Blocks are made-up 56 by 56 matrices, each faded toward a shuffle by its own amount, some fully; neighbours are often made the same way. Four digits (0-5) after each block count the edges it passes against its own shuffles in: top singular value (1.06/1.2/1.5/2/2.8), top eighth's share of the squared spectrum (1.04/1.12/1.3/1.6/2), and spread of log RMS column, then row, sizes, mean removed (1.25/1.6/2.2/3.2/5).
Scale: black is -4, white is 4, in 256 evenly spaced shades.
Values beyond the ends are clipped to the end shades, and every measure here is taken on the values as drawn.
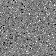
0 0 0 0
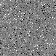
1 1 0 0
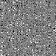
3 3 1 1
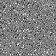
3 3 1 1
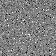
0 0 0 0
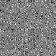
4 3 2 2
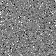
1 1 0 0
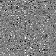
3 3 1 1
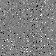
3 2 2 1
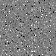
2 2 1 0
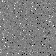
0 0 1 0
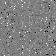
2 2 1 0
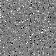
2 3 1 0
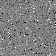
1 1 0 0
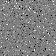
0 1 0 0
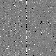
4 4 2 0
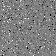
0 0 0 0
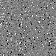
1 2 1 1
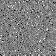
2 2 0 1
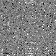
3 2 0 1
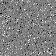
1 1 0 0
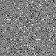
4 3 1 1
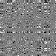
4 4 2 3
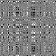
5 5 3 3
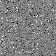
0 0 0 0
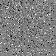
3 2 1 0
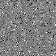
3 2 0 0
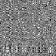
4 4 2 2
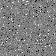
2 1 0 0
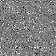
3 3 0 1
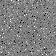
0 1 0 0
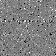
3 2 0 1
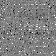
3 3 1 1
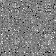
3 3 1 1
